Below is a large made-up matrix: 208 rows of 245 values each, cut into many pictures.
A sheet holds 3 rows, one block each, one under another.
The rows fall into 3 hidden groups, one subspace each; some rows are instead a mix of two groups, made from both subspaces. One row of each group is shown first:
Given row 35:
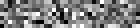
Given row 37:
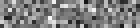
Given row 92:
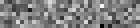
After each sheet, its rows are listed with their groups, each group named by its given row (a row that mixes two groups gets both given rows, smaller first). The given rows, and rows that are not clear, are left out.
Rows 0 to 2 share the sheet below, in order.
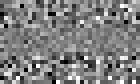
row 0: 37 and 92
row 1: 35
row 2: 37
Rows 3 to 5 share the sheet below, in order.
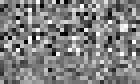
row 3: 37
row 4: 37
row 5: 37 and 92
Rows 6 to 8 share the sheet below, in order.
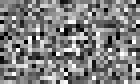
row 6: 35
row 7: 37
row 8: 92
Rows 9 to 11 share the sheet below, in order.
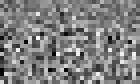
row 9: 35
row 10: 37
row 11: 37 and 92
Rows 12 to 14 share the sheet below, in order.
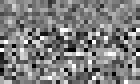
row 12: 92
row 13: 35
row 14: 37 and 92
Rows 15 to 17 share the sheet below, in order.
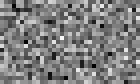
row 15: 92
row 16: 35
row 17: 37
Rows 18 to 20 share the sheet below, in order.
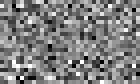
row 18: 92
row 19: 37
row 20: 92
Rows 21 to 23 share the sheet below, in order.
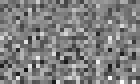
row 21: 37
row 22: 37
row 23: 37
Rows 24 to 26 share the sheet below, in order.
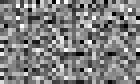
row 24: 37
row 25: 35
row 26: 35
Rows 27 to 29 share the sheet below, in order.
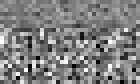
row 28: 37
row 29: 37
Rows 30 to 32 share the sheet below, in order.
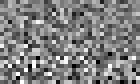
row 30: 35
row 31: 35 and 92
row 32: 37
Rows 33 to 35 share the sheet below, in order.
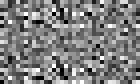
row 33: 35
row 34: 35 and 37
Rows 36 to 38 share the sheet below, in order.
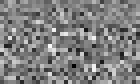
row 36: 35
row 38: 37 and 92
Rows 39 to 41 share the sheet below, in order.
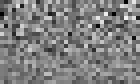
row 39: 37
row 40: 92
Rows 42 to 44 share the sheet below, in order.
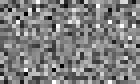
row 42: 37
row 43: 37
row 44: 35
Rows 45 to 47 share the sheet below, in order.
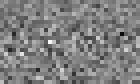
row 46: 92
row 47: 35
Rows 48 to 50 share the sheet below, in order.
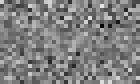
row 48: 92
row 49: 35
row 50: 92
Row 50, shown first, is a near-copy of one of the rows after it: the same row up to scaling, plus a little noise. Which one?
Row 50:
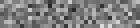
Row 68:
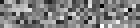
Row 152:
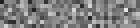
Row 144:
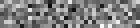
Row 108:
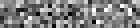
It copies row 144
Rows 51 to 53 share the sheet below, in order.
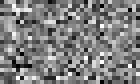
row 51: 92
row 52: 92
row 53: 92
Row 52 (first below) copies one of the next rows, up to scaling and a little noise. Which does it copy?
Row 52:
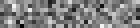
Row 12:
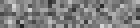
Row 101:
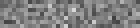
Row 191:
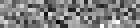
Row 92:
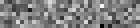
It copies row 12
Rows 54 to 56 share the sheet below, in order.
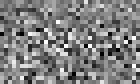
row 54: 92
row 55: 92
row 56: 35 and 92
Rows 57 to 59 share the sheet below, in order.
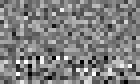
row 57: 35
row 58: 92
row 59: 37
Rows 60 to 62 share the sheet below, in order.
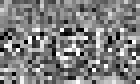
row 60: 37
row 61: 37
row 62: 35
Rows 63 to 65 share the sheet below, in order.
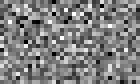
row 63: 35 and 92
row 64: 35
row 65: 37
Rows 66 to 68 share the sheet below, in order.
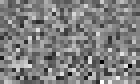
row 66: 35
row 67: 37
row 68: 92
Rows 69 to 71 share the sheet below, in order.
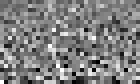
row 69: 92
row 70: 37
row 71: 35
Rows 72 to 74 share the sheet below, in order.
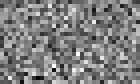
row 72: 92
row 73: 35 and 37
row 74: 35
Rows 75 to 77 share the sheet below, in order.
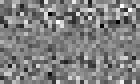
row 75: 92
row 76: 37
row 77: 37
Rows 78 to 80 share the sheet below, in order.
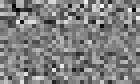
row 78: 92
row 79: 35
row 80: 35
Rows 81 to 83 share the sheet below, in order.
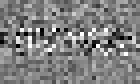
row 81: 35
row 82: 37
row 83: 92
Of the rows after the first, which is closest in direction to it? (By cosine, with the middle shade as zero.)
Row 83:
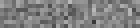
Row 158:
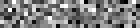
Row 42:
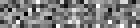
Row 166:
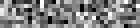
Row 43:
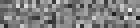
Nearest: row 43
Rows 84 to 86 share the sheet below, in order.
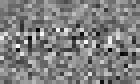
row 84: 35
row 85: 37
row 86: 92
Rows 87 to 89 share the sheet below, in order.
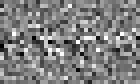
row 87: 35 and 37
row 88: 92
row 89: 37 and 92
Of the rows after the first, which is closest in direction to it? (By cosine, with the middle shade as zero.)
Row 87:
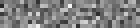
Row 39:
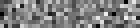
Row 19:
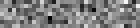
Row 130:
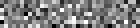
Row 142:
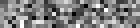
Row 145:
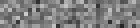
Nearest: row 130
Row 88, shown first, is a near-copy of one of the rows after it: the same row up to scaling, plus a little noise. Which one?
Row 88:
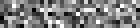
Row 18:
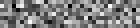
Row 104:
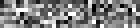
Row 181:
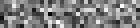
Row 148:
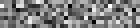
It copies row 181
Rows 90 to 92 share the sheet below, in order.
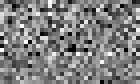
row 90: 92
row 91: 35
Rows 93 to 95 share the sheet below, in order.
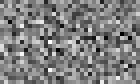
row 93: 35 and 92
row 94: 92
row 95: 92
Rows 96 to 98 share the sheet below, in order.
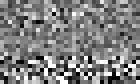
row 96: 35
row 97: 37 and 92
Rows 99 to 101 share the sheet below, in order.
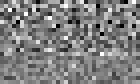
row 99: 37
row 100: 35 and 92
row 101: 92
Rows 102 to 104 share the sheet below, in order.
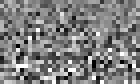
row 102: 35
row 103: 37
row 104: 92
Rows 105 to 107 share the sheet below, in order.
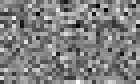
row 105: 35
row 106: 37
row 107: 35
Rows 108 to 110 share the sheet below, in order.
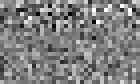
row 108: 92
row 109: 37
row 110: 37 and 92
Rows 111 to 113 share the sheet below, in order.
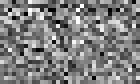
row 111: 37 and 92
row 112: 35
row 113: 92
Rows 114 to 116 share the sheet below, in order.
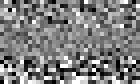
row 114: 37
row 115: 35 and 92
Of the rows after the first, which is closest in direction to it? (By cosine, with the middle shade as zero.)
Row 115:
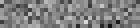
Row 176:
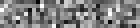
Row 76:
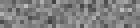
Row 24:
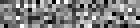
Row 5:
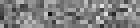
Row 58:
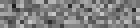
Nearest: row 5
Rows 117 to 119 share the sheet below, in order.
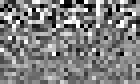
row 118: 37 and 92
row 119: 92
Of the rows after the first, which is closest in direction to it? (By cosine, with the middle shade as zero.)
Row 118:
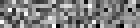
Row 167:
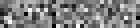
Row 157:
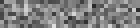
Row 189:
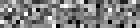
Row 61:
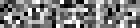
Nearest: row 189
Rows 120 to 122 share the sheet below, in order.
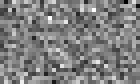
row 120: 37
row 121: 92
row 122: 35
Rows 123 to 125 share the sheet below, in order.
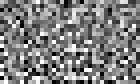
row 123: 35 and 37
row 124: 35
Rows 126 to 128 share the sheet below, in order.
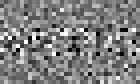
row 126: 35
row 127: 37
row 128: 92
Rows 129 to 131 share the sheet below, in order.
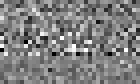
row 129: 92
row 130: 35
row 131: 92
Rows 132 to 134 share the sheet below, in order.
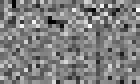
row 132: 37 and 92
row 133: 37
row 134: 37
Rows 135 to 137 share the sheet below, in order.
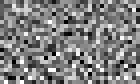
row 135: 35 and 92
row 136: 37
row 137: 92
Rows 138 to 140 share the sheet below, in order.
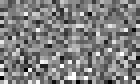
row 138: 35
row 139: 37
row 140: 35
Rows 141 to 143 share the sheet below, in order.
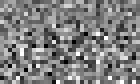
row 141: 37
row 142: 35
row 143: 37
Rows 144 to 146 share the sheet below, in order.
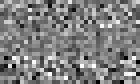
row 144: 92
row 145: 37
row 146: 37
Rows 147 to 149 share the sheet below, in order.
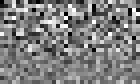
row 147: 92
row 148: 92
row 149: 37
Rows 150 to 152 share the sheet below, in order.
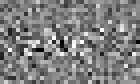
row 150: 37
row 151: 35
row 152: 92
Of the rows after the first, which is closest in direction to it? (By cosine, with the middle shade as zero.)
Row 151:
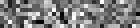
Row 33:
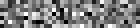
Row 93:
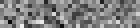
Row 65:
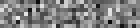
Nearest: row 33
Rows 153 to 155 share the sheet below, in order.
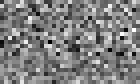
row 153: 92
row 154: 37 and 92
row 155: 35
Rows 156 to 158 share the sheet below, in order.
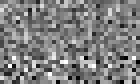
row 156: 37
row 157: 35 and 92
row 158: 37
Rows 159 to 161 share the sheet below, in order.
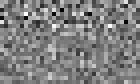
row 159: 35
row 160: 37
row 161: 37
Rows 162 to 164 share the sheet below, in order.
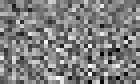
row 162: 92
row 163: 92
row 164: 37 and 92
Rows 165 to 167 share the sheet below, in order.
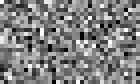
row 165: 92
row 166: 37
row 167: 37 and 92
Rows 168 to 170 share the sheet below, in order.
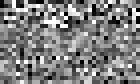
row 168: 92
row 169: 35
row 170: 37
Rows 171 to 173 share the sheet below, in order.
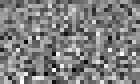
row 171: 92
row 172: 37
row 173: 35
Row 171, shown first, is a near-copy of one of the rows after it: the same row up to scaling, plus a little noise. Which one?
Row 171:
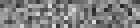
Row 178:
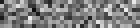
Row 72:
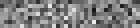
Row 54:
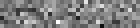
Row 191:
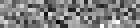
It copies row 72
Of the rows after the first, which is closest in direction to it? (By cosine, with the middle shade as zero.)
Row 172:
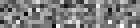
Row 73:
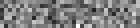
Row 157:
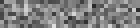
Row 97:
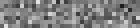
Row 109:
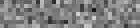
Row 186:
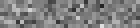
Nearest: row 73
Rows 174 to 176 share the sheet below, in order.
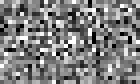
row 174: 92
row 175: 92
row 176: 37
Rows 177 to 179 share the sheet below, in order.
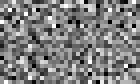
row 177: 37
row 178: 92
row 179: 92
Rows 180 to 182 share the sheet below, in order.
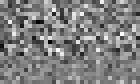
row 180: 35
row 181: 92
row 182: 37
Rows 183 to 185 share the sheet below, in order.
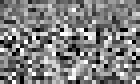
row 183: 92
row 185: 35
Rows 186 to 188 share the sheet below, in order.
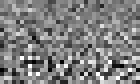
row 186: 92
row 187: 92
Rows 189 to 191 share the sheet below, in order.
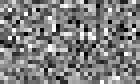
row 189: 37
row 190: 37
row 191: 92
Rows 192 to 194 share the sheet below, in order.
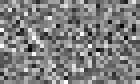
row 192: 37
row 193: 92
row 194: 35 and 92
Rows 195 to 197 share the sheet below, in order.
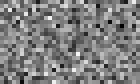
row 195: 37
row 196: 35
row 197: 35
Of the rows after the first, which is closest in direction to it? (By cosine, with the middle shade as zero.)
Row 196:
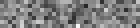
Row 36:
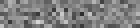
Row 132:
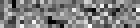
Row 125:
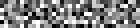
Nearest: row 36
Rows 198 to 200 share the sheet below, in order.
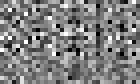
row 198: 37
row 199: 37
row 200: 35 and 37
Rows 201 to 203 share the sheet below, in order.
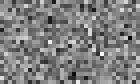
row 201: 37
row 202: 92
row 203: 35
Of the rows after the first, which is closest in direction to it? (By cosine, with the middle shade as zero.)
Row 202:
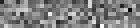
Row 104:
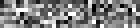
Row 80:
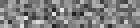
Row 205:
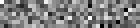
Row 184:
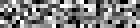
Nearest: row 104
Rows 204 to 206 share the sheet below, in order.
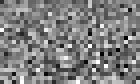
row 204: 92
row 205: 92
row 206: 35
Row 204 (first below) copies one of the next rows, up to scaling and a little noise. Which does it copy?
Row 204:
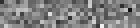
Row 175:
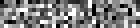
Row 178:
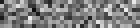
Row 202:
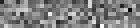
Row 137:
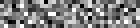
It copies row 202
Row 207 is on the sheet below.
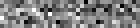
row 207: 92
